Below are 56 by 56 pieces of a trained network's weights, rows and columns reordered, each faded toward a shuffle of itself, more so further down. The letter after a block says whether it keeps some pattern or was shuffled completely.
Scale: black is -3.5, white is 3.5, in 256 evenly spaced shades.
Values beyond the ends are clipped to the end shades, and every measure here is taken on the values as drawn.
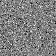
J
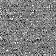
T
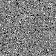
J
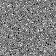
J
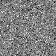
J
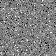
J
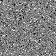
J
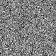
J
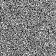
J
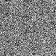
T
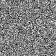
J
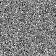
J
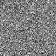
T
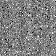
T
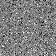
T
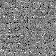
T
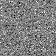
J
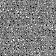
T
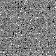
T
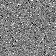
J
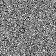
J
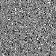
T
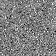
J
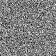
J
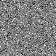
J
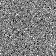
J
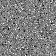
J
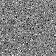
J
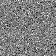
J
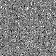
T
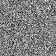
T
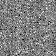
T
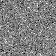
J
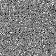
T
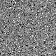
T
